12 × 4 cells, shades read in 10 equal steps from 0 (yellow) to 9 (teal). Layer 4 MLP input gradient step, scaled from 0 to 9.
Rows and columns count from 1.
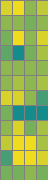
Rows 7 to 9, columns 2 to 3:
1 4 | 9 9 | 1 5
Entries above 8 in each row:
0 0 0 1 0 0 0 3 0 0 0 0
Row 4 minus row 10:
4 9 5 0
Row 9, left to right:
4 1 5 3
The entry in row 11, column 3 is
0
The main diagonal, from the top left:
1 4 4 3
